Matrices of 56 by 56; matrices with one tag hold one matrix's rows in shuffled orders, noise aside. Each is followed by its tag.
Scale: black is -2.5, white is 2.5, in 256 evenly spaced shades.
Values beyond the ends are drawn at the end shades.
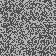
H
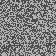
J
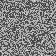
J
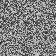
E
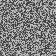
E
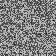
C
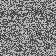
C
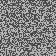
J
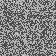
H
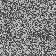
H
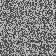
H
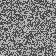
C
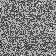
J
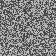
E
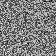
E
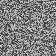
E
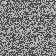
J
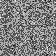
H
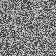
E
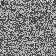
C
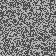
E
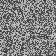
H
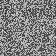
H
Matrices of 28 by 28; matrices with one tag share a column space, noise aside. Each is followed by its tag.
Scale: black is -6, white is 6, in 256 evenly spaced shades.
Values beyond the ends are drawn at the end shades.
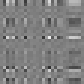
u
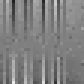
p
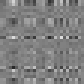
u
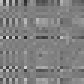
u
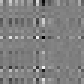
u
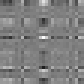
u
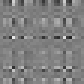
u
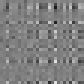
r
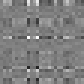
u
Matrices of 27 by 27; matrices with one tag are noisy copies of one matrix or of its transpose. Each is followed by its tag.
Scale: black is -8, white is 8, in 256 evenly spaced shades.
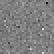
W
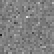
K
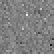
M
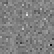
M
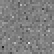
W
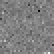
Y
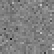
Y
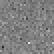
W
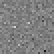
M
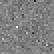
K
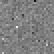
K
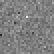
K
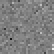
Y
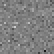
M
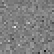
M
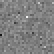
K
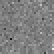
Y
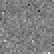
Y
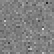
W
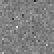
K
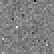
K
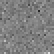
Y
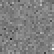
Y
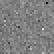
W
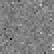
Y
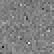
W
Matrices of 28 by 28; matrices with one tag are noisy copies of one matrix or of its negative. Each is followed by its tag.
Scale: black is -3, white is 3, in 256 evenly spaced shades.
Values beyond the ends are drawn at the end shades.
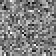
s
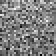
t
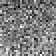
t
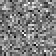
s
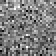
t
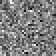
s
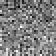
t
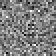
s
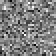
s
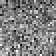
t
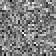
s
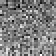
t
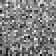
t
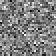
s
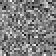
s
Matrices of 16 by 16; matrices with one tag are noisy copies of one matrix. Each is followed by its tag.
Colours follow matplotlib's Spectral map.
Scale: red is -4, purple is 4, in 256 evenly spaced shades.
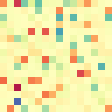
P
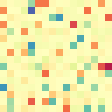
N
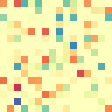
P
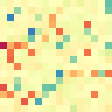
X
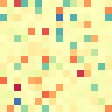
P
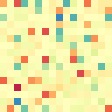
P
